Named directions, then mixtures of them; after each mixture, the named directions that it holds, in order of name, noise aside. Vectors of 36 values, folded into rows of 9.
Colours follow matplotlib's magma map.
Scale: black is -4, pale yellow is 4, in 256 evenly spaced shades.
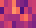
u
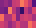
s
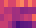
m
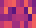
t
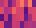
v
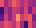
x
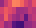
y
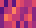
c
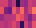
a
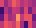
x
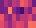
s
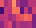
u, x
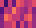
c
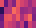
c, x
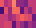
u, x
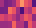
c, s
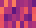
c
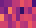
s
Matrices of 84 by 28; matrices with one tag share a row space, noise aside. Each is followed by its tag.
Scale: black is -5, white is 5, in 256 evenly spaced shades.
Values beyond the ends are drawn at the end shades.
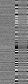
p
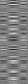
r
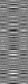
r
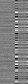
p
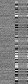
p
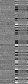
p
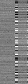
p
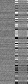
p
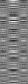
r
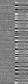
p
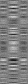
r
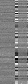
p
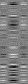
r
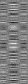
r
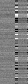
p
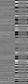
p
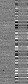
p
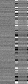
p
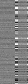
p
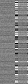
p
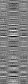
r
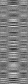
r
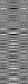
r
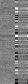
p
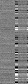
p
